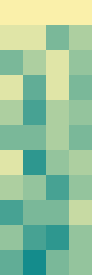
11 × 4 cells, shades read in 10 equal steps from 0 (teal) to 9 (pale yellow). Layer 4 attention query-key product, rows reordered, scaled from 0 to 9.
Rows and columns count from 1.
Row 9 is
2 4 4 7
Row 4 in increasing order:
3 4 8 8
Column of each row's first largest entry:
1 1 3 1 1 3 1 1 4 1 4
